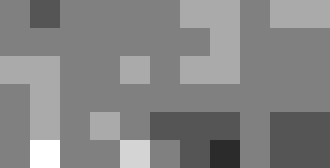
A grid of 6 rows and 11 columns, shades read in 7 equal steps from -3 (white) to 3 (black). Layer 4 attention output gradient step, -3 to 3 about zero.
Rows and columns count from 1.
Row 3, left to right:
-1 -1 0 0 -1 0 -1 -1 0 0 0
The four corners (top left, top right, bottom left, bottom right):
0 -1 0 1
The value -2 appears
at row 6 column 5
